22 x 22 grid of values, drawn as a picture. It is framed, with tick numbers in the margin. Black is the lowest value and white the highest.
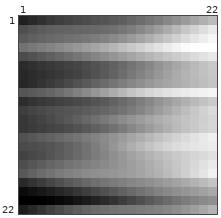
Ninth with the lowest average: bottom left. Slope: up to the right. Grain: streaks across.
